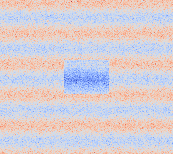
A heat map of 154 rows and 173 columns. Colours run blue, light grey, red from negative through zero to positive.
Stripes running across repeat 5 times from top to bottom. The ninth with the lowest average is the centre. In the centre lies a patch that is lower than the rest. No overall slope runs across the table.
